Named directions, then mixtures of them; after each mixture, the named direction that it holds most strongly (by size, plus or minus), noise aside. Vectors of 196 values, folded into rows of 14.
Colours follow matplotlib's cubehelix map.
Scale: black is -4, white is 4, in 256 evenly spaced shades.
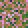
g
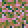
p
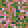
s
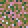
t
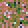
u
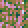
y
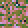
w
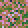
g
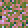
g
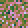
t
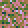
g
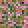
w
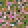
t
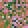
p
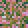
w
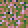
t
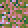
w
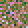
t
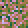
g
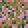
p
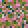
p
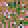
u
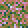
t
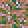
w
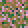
p
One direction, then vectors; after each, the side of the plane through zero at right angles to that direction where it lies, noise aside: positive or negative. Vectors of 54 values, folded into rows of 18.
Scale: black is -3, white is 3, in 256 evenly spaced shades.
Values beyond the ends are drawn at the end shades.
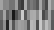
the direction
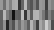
positive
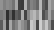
positive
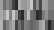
negative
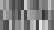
positive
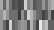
positive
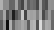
positive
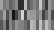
positive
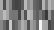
positive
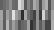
negative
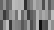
negative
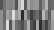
negative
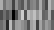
positive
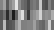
positive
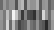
negative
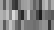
negative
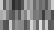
positive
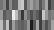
negative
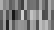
positive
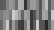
negative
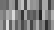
negative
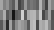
positive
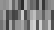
positive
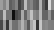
positive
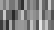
positive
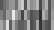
negative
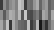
negative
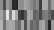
negative
